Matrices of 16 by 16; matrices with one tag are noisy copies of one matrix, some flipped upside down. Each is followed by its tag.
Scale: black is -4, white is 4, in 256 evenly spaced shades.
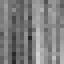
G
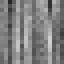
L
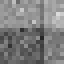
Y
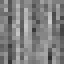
L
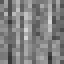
L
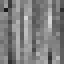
L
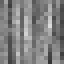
L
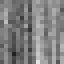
G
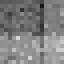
Y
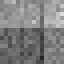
Y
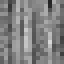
L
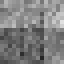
Y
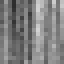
G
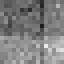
Y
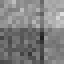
Y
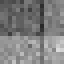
Y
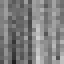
G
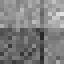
Y
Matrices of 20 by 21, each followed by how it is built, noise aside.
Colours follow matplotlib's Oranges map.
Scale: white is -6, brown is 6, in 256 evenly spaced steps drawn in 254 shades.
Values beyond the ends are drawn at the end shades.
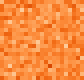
noise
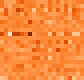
uneven rows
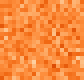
noise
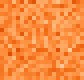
noise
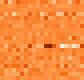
uneven rows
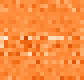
uneven rows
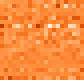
uneven rows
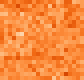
noise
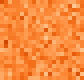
noise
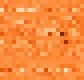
uneven rows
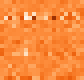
uneven rows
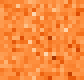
noise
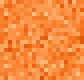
noise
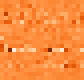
uneven rows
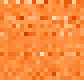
uneven rows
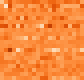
uneven rows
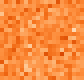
noise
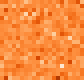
noise
